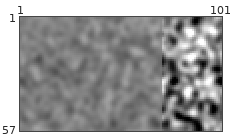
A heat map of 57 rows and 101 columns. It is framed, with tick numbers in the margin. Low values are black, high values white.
Seam: vertical, 70% of the way across, the left part calmer. Stripes: none. Histogram: heavy tails on both sides. Mirror symmetry: none. Grain: blotchy. Ninth with the highest average: top right.
